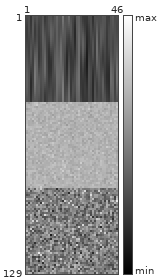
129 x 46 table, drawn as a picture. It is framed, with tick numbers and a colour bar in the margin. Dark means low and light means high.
It is made of 3 by 1 panels. Panel 1,1: low, streaked downward. Panel 2,1: high, fine-grained, faint in contrast. Panel 3,1: middling, fine-grained, strong in contrast.
